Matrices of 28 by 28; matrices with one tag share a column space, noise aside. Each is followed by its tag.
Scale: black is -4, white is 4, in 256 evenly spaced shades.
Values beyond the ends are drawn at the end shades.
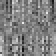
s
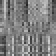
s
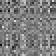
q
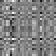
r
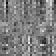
s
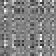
q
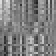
s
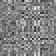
r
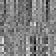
s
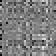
q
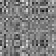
q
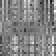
s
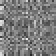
r
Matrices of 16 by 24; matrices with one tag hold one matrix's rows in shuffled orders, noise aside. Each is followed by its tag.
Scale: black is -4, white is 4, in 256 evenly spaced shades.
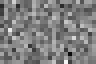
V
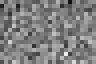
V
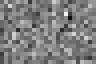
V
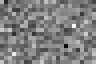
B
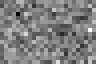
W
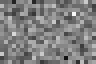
B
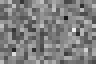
B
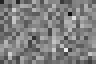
V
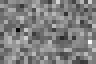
W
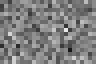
V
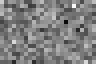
B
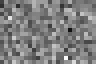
V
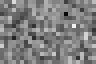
B
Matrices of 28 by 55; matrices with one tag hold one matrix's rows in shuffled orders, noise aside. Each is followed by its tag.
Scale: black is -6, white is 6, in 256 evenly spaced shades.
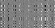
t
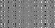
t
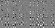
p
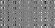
t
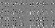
p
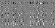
p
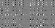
p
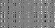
t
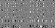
p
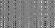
t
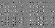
p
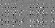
p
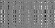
t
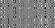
t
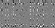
p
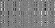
t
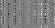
t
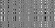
t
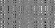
t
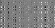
t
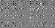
p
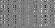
t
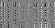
t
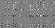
p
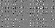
p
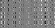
t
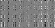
t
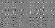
p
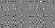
p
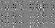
p
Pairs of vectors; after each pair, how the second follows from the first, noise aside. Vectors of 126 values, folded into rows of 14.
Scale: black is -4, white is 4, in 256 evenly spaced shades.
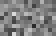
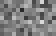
reversed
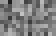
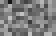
sign-scrambled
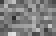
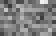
reversed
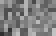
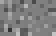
partly zeroed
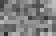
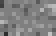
partly zeroed
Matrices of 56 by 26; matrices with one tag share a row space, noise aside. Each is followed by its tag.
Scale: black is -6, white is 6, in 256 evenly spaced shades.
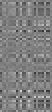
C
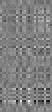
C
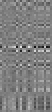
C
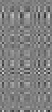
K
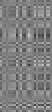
C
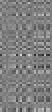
C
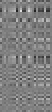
C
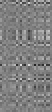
C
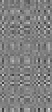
K
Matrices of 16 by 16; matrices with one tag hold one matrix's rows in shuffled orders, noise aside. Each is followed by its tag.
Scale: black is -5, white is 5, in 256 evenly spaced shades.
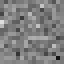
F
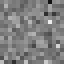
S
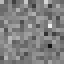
S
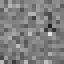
S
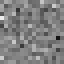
F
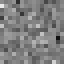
F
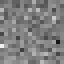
F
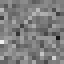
F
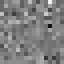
S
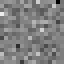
F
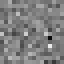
S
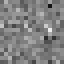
S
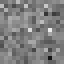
S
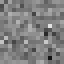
S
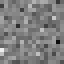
F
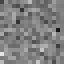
F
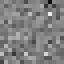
S
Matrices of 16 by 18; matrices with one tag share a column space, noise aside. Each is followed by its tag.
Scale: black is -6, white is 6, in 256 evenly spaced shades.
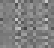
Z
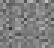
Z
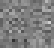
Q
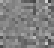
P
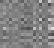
Z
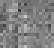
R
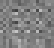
Q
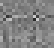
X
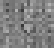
R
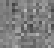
R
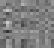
Q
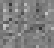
R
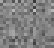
P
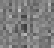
R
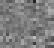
P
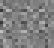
Q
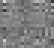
P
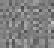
Q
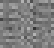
Z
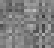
R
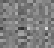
Z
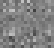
P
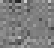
P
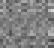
P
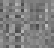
R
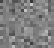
P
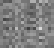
Z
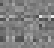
X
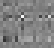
X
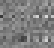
X
